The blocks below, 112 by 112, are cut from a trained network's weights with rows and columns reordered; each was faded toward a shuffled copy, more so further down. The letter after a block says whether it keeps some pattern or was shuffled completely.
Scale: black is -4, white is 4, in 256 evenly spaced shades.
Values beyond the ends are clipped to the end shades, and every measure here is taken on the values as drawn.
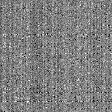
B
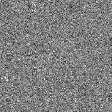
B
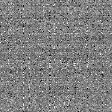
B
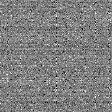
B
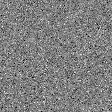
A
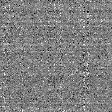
B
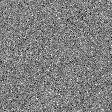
A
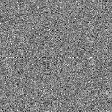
B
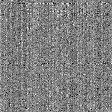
B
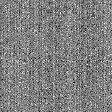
B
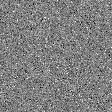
A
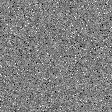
A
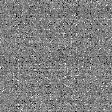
B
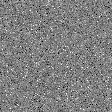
A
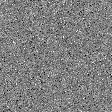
A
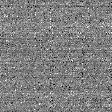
B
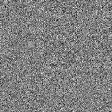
B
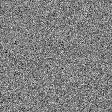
A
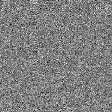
B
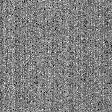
B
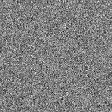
B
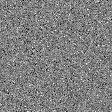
A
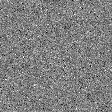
A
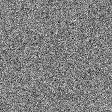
A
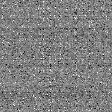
B
